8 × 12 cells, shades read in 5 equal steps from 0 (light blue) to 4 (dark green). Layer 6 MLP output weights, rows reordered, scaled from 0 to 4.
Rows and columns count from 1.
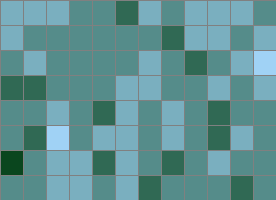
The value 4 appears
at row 7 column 1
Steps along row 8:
same down same up down up down same same up down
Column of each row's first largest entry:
6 8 9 1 5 2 1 7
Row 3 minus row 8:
0 -1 1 1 0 1 -2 0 1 0 -2 -2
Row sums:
18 21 20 22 23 20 24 23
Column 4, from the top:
2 2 2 2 2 2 1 1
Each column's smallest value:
1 1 0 1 1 1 1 1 1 1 1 0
